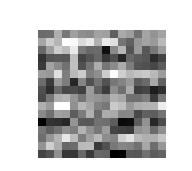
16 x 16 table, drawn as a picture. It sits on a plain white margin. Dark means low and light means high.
Seam: none. Grain: streaks across. Calmest part: top right. Histogram: bell-shaped. Stripes: horizontal, repeating 4 times.
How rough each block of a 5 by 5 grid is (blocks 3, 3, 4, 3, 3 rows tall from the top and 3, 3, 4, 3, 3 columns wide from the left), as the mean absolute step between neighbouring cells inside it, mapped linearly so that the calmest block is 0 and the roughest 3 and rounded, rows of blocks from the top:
12310
12111
22112
22121
12220
